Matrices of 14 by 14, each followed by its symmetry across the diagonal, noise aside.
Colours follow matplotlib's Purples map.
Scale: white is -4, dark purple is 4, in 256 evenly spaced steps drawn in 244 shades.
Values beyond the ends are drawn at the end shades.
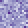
neither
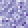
symmetric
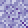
symmetric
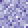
symmetric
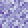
antisymmetric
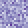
antisymmetric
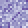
symmetric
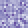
antisymmetric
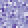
antisymmetric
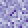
symmetric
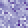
antisymmetric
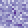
neither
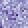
neither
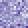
neither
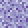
symmetric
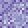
symmetric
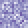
symmetric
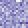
neither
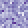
antisymmetric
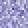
neither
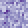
neither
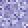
symmetric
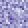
antisymmetric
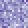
neither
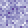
symmetric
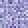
antisymmetric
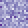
neither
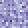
antisymmetric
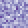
antisymmetric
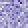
neither
